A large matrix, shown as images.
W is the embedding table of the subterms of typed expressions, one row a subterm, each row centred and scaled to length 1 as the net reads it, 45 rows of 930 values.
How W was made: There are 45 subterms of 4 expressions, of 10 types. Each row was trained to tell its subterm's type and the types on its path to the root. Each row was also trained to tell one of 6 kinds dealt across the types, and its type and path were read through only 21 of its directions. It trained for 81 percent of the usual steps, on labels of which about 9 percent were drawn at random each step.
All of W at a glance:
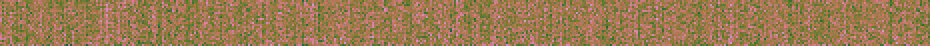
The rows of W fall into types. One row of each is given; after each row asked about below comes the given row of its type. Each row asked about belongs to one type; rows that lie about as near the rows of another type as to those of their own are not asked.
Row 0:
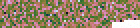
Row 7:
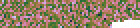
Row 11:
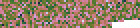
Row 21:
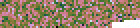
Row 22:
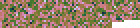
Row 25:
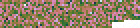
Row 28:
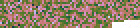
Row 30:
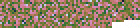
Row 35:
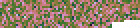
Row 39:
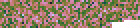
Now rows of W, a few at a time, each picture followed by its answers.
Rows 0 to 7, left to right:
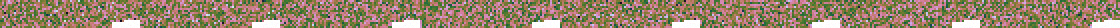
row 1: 21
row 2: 21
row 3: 39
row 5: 39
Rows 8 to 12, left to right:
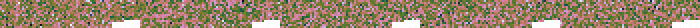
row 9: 28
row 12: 25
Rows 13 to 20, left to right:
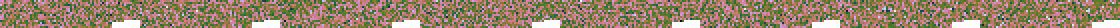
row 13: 22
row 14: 28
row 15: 11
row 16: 30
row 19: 7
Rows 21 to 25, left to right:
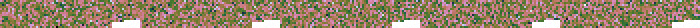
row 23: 28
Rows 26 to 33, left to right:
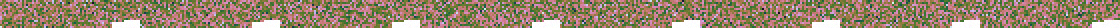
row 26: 30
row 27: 11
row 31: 25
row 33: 39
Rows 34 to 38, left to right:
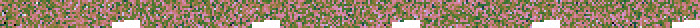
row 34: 11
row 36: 35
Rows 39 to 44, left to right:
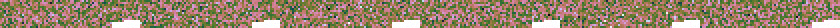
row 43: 22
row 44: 0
